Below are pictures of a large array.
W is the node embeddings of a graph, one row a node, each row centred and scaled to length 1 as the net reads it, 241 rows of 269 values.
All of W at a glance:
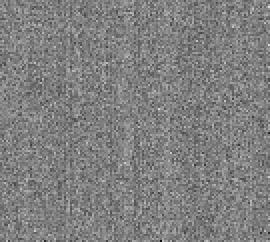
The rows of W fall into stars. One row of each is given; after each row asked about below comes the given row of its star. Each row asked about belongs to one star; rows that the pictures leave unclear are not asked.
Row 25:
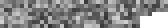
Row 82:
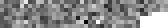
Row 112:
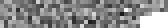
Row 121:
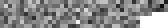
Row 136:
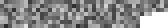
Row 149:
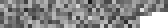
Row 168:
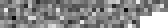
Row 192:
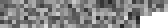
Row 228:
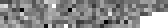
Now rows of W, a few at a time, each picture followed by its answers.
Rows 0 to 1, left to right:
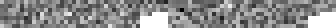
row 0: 192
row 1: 112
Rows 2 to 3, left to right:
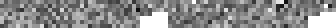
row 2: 82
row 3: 168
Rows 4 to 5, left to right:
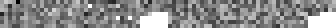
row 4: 149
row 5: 82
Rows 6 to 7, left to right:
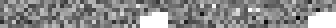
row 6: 192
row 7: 192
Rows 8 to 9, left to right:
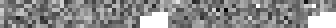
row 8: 136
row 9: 149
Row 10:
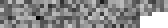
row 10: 192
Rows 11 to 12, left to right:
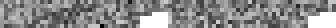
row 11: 25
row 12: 136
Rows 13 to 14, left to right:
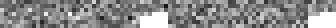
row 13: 136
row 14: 192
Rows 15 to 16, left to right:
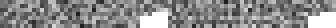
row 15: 168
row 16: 82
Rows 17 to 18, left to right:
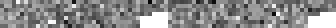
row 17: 25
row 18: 228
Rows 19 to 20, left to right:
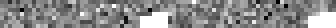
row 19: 228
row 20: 149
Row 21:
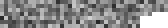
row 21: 192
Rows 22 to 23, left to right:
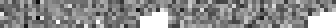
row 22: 82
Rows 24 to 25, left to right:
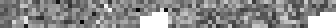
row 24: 82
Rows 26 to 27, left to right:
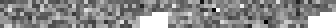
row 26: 228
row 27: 25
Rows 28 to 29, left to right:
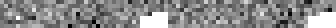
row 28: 121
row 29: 112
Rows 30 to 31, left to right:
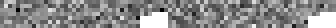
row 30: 112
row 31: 121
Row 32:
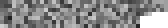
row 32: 192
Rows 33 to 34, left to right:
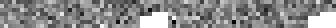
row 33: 228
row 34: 25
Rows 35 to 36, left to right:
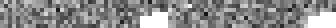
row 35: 149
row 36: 149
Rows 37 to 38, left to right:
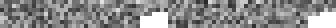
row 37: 136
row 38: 192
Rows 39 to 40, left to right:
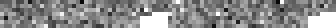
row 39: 228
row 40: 149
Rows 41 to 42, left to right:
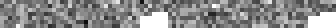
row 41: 136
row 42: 25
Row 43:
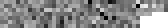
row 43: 149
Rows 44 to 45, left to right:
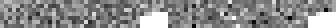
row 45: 82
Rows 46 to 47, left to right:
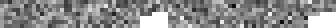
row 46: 228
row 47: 112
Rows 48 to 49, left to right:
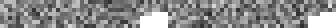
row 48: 149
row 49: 25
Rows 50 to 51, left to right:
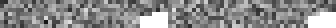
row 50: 228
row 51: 149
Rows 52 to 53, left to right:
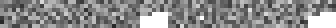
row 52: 192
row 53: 168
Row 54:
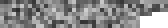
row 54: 228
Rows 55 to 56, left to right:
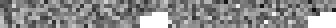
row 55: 136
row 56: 82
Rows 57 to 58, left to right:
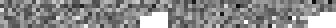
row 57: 136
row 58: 121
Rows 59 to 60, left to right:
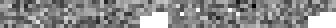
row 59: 112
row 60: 136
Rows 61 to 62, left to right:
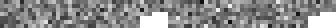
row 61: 121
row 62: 25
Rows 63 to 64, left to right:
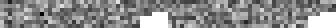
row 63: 25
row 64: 112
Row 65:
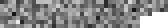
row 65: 112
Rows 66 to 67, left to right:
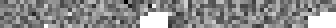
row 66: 192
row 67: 168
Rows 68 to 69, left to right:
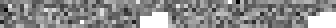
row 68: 168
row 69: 136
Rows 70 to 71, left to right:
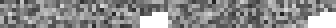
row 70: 228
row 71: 112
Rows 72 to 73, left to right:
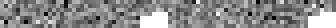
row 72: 112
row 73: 149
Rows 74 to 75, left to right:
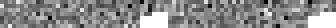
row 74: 192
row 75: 112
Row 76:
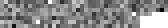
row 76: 112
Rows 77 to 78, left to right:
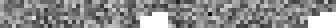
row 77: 25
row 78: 121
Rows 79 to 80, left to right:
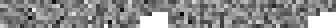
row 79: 121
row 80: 168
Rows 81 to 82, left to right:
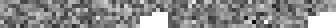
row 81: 121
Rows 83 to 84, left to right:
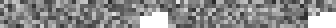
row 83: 149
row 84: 192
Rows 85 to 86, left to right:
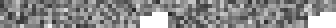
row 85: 168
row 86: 192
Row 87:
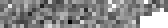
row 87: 168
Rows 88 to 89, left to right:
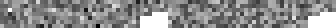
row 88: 168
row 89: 112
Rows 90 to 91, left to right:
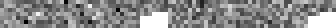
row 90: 112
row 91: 136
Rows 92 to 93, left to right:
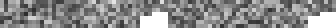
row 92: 168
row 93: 121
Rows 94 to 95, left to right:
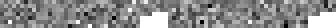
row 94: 121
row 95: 168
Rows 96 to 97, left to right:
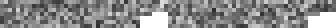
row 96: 168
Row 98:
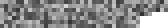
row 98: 82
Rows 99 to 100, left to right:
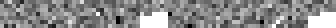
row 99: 112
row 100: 121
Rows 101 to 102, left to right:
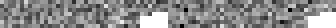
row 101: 25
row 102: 112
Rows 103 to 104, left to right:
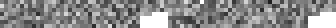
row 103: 192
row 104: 168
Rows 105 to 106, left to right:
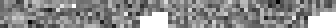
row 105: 25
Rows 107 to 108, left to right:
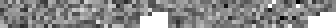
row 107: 121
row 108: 121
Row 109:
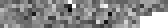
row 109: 228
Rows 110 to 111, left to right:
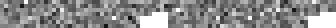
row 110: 136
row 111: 168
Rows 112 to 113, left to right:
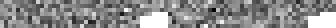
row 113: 25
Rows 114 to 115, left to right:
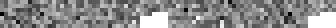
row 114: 228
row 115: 112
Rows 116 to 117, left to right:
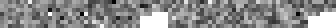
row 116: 149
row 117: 25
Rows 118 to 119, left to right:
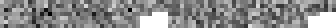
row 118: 25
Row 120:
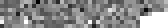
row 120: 82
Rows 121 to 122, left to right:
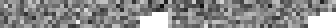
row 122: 136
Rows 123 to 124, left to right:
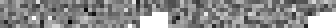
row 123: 168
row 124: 228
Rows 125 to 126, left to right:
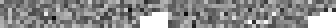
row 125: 136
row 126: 82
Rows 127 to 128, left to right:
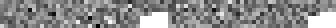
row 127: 121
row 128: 82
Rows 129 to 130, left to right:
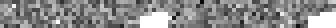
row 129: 112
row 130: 25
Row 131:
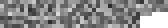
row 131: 192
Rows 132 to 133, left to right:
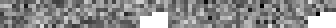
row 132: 121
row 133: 82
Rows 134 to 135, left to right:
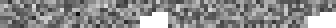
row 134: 121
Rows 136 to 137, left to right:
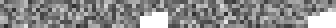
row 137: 82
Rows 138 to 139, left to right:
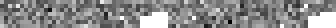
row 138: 136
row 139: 25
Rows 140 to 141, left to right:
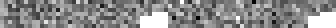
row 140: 149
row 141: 228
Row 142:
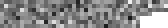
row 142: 136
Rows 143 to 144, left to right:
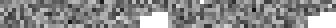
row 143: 168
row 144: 168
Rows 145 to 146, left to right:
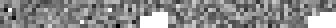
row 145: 168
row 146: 136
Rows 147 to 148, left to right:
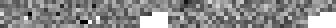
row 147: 82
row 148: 112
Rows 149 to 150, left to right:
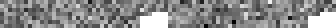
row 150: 25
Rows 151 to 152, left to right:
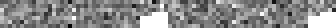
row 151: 136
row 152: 112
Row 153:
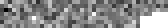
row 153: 168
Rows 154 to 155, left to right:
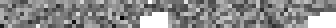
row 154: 25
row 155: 136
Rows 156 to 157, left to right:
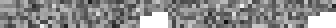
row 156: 112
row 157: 25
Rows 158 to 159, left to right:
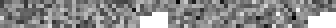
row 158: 228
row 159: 121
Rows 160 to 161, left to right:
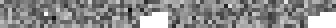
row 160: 136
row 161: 25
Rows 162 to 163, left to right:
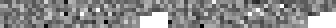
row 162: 228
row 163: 228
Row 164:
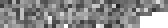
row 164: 228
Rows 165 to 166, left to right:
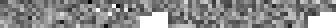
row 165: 228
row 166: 168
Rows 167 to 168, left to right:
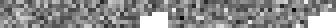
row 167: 25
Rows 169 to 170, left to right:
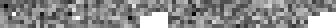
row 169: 136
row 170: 121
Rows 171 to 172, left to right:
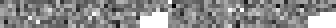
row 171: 112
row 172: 136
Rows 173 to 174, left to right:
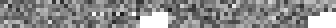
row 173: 112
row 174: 82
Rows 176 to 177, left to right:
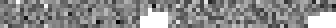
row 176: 192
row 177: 136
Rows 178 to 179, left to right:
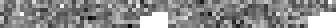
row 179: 25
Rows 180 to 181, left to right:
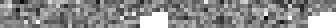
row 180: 112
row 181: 112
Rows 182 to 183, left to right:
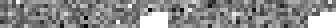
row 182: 192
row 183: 168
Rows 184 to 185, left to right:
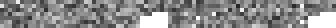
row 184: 121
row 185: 136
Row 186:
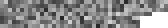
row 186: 121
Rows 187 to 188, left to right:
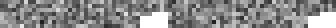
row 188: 168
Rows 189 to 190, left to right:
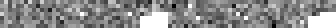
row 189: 149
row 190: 136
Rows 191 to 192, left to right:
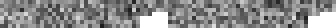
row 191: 25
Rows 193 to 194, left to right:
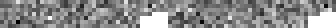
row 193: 192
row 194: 168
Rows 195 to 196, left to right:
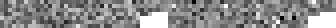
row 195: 82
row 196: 121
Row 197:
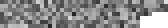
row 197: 112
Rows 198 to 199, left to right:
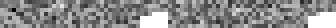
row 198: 112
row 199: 192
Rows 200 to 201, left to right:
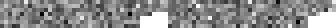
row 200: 25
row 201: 82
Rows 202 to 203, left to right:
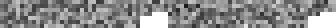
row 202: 168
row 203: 25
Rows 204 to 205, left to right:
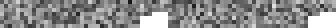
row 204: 168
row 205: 82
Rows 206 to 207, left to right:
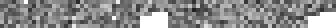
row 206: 136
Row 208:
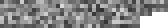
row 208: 25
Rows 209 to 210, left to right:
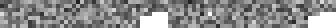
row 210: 112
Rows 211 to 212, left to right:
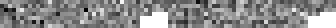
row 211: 168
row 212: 228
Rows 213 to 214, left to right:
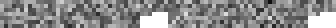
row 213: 25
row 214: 192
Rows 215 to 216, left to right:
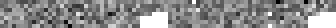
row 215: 25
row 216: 149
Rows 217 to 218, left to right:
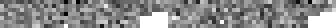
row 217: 228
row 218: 25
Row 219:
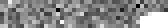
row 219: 149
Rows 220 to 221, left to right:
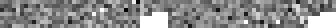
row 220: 168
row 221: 121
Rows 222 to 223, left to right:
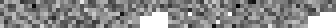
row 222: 112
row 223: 228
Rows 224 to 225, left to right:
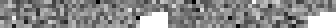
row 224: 112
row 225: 121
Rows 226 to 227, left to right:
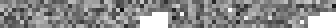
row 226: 121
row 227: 136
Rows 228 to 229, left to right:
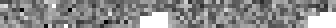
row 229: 136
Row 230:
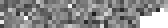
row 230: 82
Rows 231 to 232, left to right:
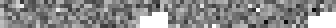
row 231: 136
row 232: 192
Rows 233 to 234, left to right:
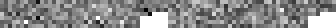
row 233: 82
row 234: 25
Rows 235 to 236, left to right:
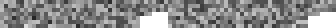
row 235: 149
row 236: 112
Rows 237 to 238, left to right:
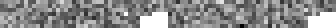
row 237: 25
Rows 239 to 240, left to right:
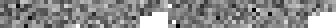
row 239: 82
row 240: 192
